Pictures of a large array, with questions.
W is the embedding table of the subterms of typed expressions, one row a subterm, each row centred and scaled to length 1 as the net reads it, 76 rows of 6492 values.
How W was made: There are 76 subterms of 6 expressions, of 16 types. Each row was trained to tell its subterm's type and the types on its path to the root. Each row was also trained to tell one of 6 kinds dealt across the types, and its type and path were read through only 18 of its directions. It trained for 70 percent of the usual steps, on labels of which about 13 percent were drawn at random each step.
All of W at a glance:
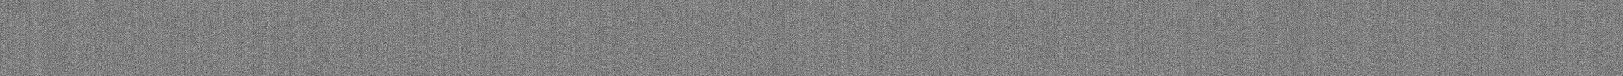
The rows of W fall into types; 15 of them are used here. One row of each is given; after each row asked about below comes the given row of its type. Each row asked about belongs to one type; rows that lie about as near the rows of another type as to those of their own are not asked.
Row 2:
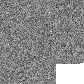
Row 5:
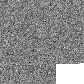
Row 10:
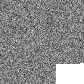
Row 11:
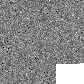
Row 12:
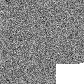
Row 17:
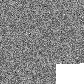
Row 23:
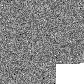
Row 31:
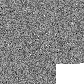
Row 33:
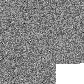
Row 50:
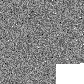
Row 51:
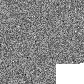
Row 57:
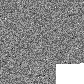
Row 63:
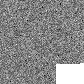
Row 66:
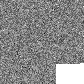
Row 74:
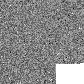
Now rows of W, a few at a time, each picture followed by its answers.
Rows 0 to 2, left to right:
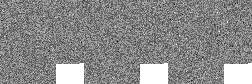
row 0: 51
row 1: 57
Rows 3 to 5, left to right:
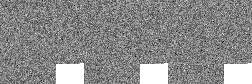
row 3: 66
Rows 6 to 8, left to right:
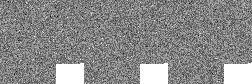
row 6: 66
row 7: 2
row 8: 17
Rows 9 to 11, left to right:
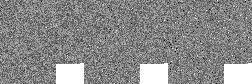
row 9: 66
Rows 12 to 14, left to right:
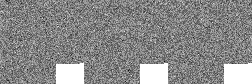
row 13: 31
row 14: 12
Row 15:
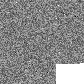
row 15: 31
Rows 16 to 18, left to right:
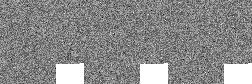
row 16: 31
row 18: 10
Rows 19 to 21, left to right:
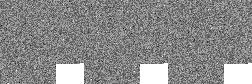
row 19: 5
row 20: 17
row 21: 50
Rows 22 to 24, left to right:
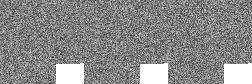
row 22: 57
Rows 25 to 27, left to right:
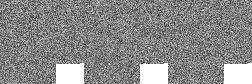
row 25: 23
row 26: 33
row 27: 5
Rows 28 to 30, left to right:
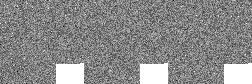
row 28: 33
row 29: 31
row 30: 10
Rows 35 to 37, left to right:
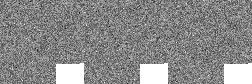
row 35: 63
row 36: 33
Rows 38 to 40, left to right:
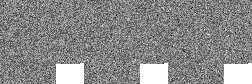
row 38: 33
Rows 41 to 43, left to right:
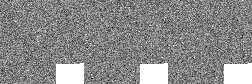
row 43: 17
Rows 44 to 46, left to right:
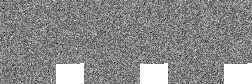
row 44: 57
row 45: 12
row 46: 12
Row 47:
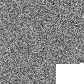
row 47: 50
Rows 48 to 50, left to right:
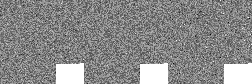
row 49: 57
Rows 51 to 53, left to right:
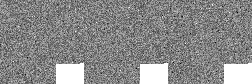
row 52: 23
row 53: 33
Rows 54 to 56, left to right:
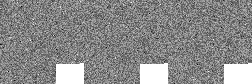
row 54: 17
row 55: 51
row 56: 50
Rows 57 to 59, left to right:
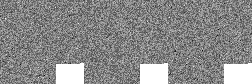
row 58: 5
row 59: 66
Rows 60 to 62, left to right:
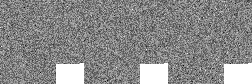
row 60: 51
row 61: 2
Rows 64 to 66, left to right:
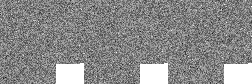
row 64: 31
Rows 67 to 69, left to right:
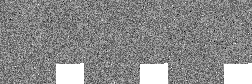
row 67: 10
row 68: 50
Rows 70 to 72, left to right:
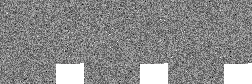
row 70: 12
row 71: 57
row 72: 11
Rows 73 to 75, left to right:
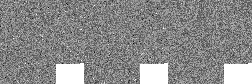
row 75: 2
